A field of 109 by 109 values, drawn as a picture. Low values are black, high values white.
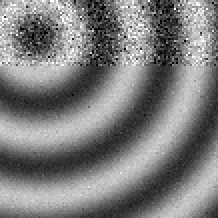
A horizontal seam about 30% of the way down splits the table, and the bottom part is calmer. On average the colour sits 50% of the way up the scale. The ninth with the highest average is the top left. The halves do not mirror each other. Concentric rings centre on the top left. No overall slope runs across the table.
